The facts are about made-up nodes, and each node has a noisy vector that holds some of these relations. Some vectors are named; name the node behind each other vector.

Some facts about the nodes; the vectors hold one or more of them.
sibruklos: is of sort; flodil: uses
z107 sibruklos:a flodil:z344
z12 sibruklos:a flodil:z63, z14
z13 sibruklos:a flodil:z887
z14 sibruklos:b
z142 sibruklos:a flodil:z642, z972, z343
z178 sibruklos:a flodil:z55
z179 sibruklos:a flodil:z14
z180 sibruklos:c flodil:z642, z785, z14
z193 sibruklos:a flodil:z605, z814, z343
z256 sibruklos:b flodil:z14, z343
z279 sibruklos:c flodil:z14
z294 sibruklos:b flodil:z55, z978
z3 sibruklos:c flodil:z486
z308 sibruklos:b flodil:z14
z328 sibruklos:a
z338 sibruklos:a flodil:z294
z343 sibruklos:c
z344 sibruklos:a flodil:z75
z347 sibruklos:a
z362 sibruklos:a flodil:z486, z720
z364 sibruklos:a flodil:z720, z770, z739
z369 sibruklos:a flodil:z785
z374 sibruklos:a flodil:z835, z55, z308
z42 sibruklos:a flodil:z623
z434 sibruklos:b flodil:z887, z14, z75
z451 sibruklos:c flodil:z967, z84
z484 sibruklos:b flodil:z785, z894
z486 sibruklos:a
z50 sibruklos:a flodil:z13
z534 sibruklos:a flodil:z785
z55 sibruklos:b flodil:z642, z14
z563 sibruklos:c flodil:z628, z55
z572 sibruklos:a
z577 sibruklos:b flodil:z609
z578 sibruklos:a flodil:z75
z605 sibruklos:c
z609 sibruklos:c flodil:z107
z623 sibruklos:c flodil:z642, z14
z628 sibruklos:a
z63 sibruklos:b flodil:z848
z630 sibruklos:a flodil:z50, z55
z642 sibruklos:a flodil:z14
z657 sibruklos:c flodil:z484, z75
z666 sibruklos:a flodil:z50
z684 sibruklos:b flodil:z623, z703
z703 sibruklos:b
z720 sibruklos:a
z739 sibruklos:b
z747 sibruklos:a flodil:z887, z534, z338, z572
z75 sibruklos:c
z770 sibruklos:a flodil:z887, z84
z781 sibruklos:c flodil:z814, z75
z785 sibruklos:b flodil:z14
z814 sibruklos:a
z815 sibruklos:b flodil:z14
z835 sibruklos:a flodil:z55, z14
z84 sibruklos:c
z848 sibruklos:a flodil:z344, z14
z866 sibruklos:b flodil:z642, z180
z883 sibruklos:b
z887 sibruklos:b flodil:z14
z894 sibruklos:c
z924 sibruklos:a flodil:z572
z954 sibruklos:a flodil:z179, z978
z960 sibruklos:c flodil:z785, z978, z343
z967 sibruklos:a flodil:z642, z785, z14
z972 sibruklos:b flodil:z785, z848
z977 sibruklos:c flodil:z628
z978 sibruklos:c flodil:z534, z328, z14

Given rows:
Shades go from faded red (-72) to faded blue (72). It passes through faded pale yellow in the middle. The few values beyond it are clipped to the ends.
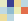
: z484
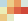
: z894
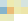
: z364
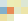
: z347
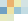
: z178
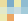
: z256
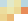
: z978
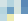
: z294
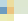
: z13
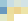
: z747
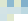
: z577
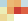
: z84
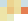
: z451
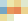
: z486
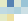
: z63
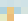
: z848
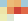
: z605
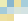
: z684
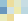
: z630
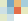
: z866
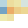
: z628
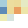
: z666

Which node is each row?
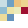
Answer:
z534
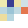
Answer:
z972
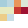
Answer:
z960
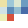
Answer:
z55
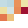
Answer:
z180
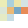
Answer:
z967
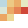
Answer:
z343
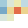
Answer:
z362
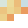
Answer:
z623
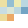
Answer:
z434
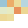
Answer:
z563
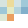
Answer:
z835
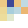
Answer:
z785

